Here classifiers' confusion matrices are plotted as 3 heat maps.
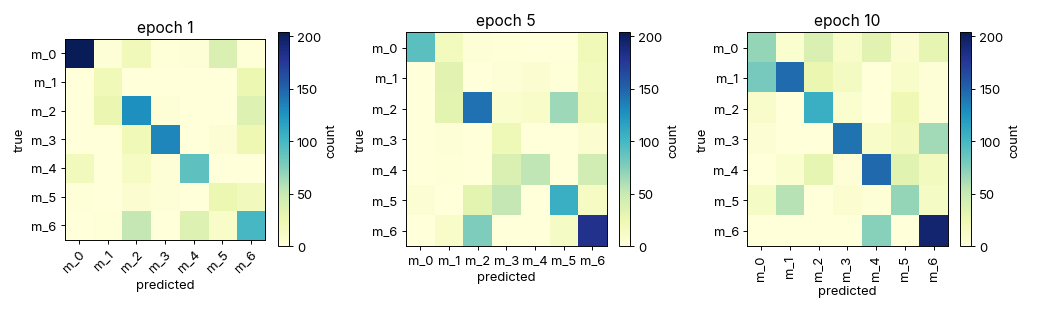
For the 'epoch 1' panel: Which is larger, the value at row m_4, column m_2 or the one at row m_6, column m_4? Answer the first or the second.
the second
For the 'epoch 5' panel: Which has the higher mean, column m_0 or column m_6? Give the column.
m_6
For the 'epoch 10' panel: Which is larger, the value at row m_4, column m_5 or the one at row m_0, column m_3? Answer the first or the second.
the first
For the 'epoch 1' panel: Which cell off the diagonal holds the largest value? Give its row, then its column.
m_6, m_2
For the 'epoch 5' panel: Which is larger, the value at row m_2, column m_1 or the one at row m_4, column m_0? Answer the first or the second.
the first
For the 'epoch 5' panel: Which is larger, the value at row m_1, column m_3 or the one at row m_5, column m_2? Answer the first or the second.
the second
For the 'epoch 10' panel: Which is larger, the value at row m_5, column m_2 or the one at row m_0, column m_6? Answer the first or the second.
the second
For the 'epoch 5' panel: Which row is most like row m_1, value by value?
m_3
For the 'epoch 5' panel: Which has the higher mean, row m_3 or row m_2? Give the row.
m_2
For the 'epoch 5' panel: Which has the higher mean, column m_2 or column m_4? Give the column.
m_2
